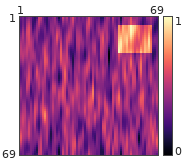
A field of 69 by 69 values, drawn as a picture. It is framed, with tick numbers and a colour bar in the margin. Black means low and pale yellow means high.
Odd patch: higher, in the top right. Grain: streaks running down. Ninth with the highest average: top right.
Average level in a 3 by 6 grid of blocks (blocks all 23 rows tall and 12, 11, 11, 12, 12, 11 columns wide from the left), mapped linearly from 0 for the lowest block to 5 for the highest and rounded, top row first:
1 1 0 0 5 3 | 1 1 1 1 2 1 | 1 0 1 1 1 1
